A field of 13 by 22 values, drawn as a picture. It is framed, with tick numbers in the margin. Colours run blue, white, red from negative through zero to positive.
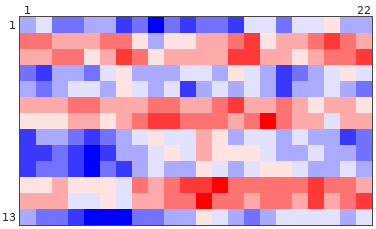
Streaks run across, left to right. On average the colour sits 50% of the way up the scale. Horizontal stripes repeat 3 times down the table.
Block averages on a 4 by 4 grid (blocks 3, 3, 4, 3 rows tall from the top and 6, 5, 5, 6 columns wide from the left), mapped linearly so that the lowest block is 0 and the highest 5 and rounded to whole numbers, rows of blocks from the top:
4 2 4 4 / 2 3 3 2 / 0 3 4 2 / 2 3 5 5
